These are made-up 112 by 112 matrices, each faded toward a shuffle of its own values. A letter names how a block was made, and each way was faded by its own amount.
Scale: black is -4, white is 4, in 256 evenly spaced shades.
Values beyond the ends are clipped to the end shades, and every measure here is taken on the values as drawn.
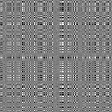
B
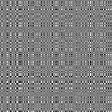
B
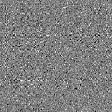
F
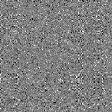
F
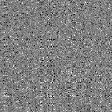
F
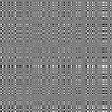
B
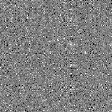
F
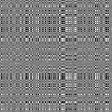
B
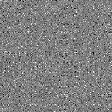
F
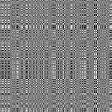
B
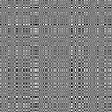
B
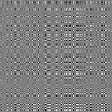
B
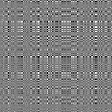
B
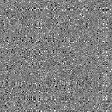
F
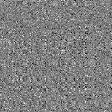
F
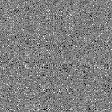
F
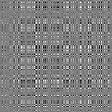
B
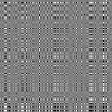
B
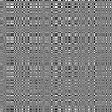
B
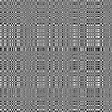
B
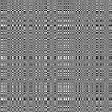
B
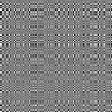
B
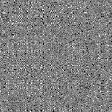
F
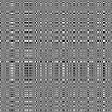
B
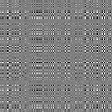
B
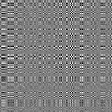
B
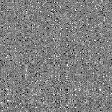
F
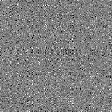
F
